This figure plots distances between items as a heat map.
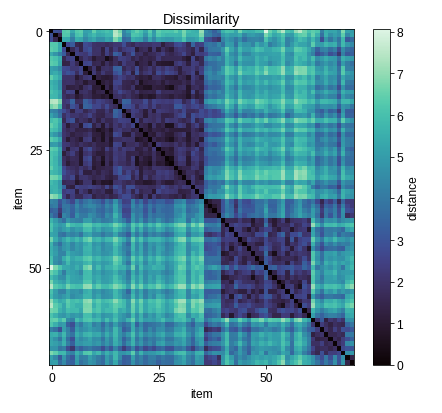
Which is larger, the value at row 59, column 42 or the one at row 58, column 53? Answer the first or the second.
the first
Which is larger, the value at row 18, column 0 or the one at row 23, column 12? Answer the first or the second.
the first
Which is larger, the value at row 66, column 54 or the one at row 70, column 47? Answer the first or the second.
the first
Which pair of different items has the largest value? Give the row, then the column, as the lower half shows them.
50, 0
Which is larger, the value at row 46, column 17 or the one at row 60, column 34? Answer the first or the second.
the second
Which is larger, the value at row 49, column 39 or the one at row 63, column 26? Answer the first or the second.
the second
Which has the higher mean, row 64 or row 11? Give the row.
64
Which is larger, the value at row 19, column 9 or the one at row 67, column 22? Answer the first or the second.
the second
